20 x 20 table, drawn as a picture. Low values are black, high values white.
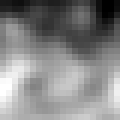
Average level on the scale: 50%. Slope: up to the bottom. Ninth with the lowest average: top right. Grain: blotchy. Ninth with the highest average: bottom left. Lone odd cells: none.
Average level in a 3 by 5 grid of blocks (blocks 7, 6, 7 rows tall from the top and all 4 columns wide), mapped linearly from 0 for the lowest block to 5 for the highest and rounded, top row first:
21110
43333
53444
